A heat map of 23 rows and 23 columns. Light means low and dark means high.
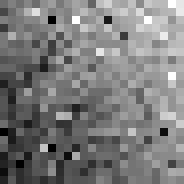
Mirror symmetry: none. Grain: fine. Ninth with the lowest average: top right. Slope: up to the bottom left. Ninth with the highest average: bottom left.
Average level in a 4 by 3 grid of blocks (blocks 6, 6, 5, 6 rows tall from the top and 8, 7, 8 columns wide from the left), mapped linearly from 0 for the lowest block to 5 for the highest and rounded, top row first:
3 1 0 | 4 2 1 | 4 3 2 | 5 4 2
